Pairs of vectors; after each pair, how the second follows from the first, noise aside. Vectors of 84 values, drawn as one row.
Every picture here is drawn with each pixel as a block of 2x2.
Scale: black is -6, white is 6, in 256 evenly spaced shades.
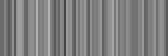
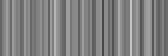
reversed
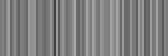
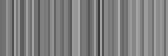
wrapped around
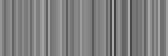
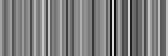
scaled up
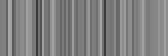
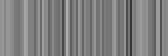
reversed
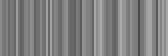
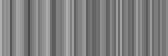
reversed
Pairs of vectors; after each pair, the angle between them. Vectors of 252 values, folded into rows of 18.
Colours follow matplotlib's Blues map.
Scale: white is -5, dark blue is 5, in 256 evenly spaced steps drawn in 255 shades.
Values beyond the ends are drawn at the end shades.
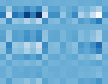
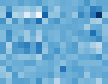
nearly opposite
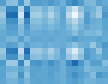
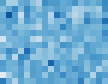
partly aligned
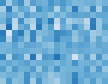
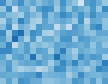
partly aligned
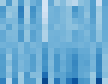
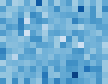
partly aligned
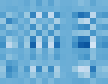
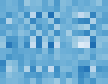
nearly opposite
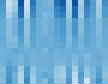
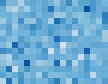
orthogonal
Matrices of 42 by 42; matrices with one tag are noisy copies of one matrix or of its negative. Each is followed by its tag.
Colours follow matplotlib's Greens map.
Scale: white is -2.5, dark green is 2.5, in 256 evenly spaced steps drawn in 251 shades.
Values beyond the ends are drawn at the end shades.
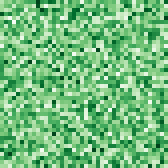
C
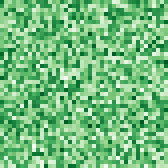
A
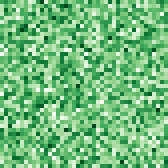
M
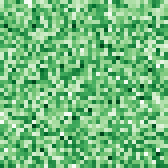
A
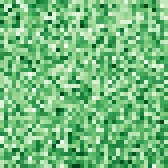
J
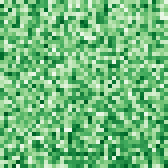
J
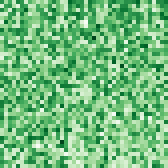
J
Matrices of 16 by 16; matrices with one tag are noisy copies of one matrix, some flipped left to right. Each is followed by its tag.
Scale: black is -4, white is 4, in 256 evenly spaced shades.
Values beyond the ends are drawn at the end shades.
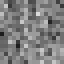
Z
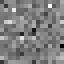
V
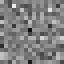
V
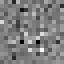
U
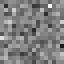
V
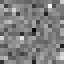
V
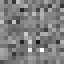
U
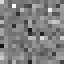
V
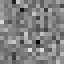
U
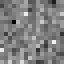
Z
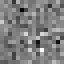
U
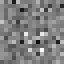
U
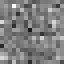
V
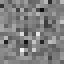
U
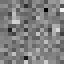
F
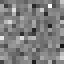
V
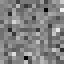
F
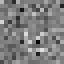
U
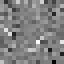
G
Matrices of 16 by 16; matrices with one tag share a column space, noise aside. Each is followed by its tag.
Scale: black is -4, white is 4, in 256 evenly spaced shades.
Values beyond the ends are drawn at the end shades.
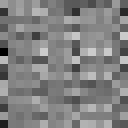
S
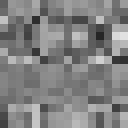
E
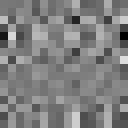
E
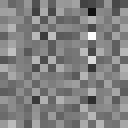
S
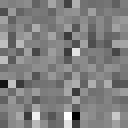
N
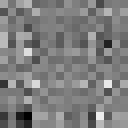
N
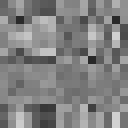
E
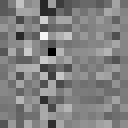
S
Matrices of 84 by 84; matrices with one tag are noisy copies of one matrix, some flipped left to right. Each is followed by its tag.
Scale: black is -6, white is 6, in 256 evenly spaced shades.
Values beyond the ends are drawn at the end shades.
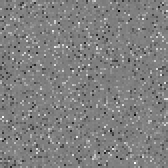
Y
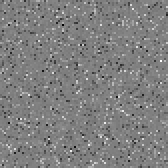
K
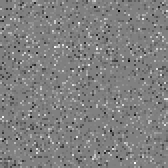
Y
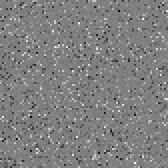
Y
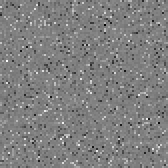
K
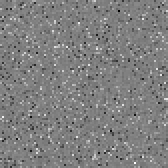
Y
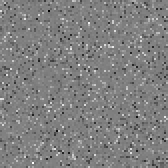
Y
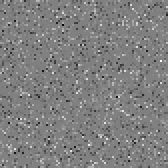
K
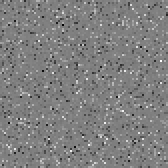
K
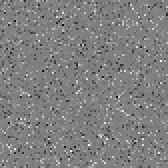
K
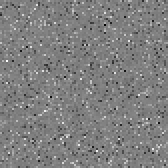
K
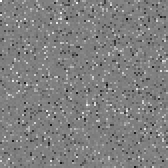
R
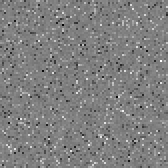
K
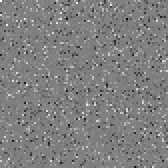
R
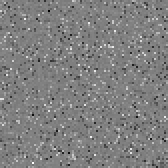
Y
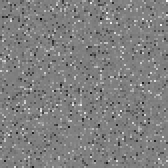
R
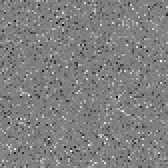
K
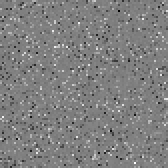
Y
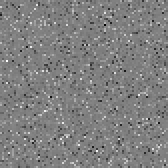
K
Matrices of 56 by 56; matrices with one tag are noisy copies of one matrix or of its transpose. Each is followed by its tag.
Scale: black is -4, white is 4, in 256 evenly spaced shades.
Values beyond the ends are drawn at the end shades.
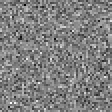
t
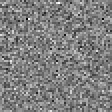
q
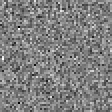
q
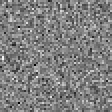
q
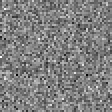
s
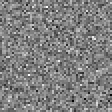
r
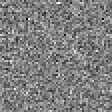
q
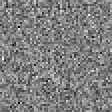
q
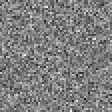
r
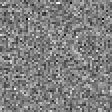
q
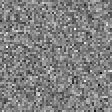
r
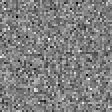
s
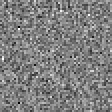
q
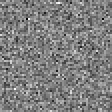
q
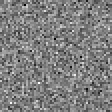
t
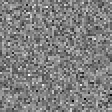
r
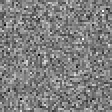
t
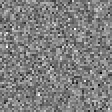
r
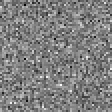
t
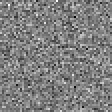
s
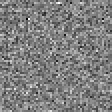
q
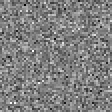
t
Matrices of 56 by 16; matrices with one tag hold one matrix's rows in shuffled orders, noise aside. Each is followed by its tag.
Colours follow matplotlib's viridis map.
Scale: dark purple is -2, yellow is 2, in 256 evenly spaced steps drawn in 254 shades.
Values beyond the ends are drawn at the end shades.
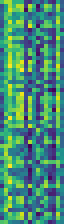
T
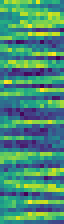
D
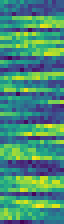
D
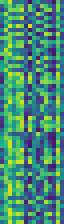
T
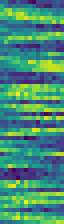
D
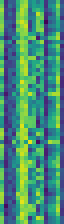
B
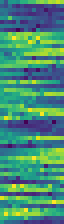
D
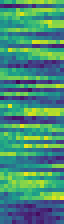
D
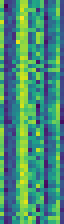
B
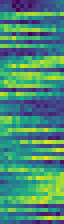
D
